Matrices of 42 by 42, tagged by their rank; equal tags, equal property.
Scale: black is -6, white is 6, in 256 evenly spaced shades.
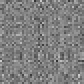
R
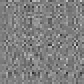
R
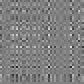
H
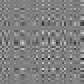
H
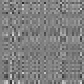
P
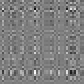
H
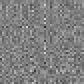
R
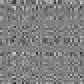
P
